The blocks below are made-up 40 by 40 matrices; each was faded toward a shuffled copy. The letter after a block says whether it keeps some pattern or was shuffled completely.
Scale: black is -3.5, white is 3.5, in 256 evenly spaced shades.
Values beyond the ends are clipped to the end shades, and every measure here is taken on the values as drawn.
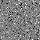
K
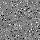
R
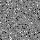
K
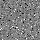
K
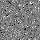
K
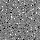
K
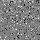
R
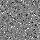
K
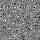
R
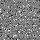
R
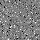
K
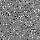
K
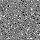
R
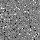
K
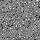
R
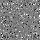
R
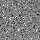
R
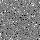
K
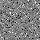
K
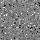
R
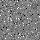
R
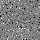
K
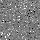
K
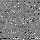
R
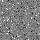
K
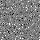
K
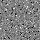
K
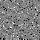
R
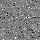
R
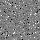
K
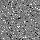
K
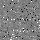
R
